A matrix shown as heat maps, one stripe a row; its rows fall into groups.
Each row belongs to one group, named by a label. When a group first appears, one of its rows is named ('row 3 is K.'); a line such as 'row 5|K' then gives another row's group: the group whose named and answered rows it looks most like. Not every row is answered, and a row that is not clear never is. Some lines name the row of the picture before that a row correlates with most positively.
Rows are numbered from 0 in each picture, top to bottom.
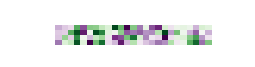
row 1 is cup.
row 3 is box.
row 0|cup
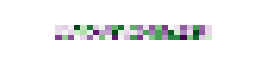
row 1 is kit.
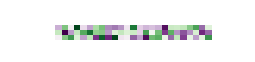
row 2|cup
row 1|kit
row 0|box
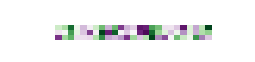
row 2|box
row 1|cup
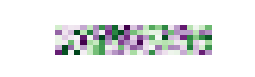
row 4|cup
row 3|cup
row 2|cup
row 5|box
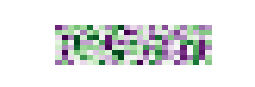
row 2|kit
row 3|box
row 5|kit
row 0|kit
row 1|cup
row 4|kit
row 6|kit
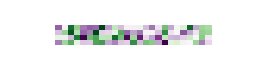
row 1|cup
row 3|box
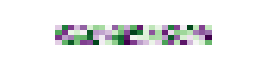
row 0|box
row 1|kit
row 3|cup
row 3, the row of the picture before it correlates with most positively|1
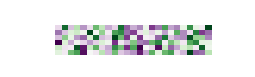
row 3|box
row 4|cup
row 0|cup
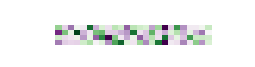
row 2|cup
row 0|kit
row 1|box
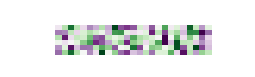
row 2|kit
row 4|box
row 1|kit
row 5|cup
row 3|kit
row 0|cup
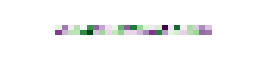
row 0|kit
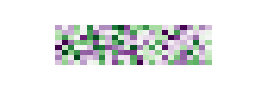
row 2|cup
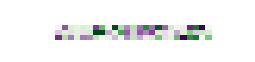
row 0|kit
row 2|box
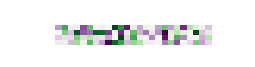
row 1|box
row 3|kit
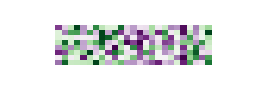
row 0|cup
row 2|cup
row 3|cup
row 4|box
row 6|box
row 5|kit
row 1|cup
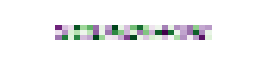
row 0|kit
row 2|box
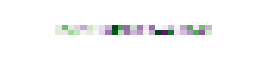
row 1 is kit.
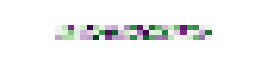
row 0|box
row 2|box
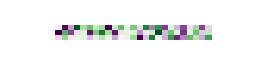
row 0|kit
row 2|box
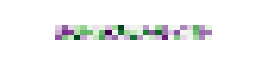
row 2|box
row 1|kit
